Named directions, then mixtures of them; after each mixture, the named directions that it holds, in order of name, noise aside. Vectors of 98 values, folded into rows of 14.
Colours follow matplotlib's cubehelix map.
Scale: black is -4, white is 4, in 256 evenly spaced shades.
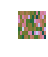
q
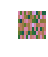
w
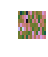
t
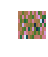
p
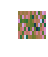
p, q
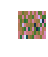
p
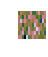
p, w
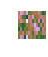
p, t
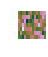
q, t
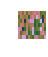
p, q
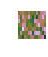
q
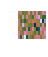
p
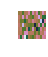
p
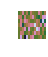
p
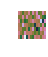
p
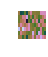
t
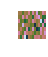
p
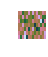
p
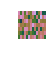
w
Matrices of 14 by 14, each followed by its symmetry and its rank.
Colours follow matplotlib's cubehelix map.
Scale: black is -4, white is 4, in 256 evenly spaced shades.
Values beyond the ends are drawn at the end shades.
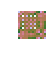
symmetric, rank three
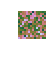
neither, full rank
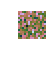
neither, full rank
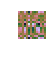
neither, rank two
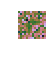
symmetric, full rank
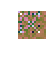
symmetric, rank three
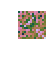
symmetric, full rank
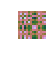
symmetric, rank two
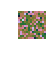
neither, full rank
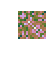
symmetric, full rank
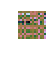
neither, rank two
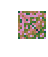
symmetric, full rank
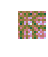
symmetric, rank two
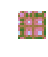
symmetric, rank two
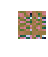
neither, rank two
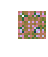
symmetric, rank three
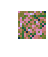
symmetric, full rank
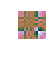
symmetric, rank two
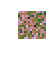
neither, full rank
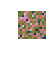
symmetric, full rank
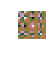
symmetric, rank two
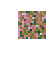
neither, full rank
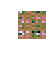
neither, rank two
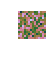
neither, full rank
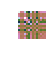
symmetric, rank two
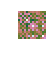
symmetric, rank three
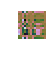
neither, rank two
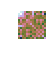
symmetric, rank three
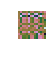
neither, rank two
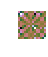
symmetric, rank three
